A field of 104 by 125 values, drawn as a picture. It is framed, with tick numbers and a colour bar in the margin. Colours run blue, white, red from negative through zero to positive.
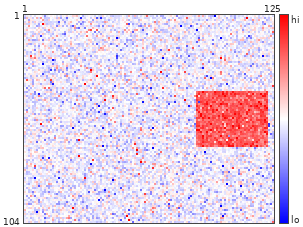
Ninth with the highest average: middle right. Odd patch: higher, in the middle right. Histogram: skewed, a long tail of high values. Stripes: none.
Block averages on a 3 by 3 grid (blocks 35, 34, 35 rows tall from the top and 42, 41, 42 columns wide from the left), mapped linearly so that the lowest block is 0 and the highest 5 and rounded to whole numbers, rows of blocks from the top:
000 / 005 / 000
